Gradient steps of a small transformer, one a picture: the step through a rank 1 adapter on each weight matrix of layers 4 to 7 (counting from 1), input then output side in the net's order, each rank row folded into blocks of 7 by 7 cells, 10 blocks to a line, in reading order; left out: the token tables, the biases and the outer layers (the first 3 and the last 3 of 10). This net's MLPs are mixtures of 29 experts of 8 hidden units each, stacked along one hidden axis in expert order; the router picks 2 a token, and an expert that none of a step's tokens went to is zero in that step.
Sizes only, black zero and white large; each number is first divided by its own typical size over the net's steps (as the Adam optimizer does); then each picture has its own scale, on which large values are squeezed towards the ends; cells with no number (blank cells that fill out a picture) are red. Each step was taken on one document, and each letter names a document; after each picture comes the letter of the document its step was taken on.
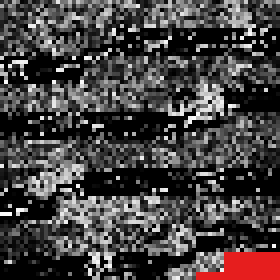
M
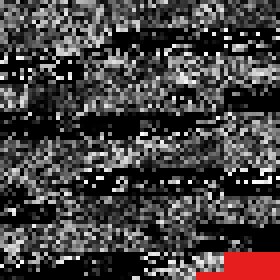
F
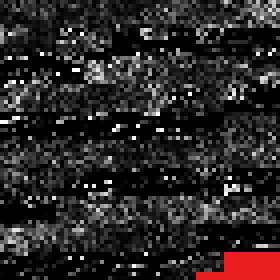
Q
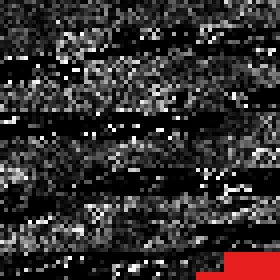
Q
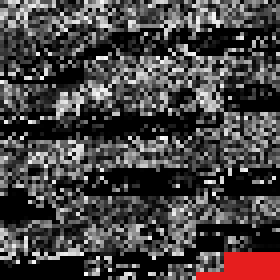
F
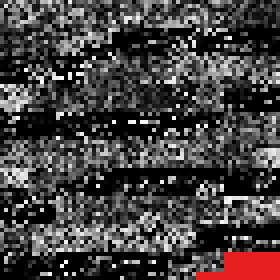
F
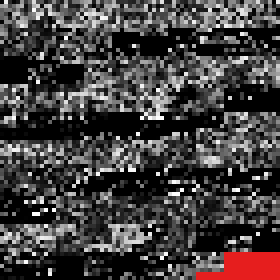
F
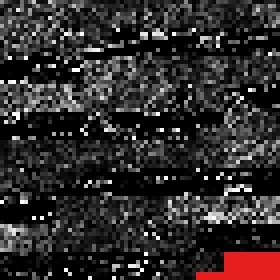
Q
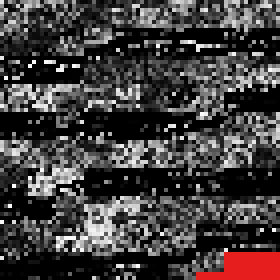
M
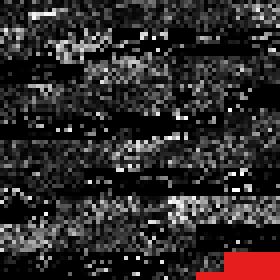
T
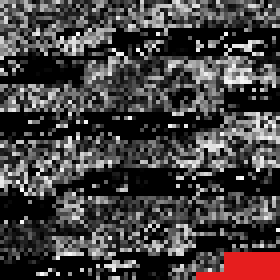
M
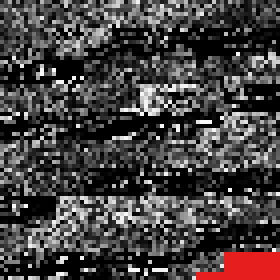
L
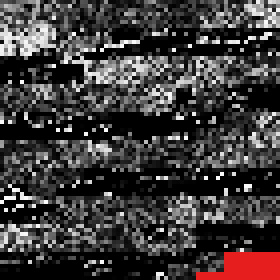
T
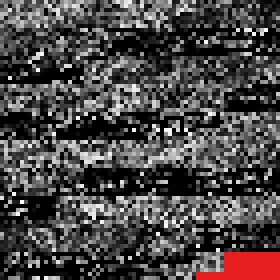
L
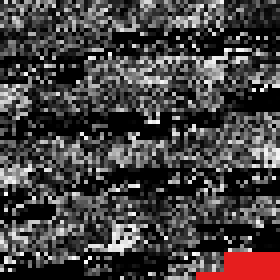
F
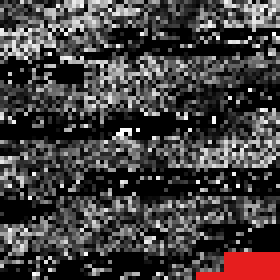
T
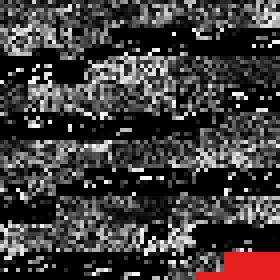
T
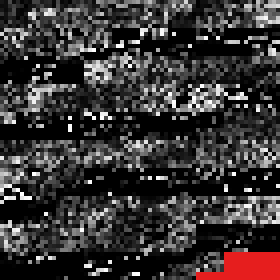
T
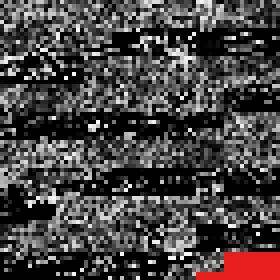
F
